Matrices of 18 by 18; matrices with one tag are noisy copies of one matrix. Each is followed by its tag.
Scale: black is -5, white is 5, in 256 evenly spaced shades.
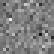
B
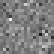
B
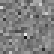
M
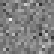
B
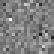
B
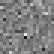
M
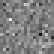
B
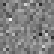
B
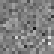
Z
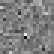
M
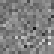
Z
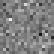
B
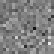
Z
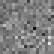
Z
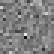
M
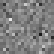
B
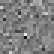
M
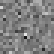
M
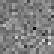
Z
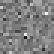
M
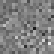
Z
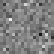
B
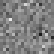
B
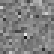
M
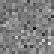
Z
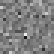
M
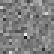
M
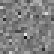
M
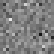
B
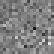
Z
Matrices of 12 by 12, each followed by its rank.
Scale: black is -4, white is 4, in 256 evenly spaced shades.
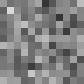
full rank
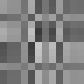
one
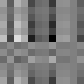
one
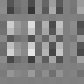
one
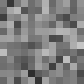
full rank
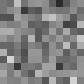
full rank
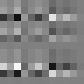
one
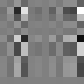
one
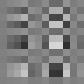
one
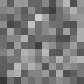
full rank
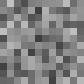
full rank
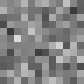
full rank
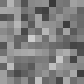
full rank
